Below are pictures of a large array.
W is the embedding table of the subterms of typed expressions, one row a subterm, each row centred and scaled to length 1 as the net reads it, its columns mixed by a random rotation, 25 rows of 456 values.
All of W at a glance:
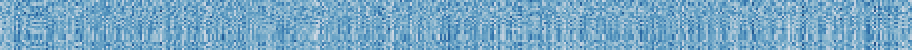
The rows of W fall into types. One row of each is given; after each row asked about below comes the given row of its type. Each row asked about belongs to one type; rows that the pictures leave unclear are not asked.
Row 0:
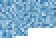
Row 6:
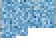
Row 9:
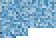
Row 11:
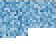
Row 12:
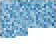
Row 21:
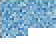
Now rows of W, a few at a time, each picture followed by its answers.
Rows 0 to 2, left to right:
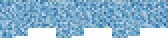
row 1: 12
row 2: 12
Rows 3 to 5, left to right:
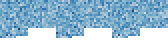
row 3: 21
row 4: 9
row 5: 21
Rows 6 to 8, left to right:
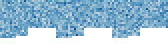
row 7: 0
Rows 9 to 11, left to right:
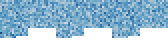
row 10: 12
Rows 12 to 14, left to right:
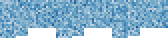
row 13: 21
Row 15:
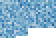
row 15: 12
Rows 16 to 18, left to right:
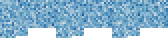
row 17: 0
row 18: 0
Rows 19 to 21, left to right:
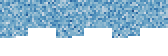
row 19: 0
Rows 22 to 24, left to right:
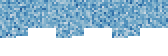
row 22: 21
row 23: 12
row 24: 21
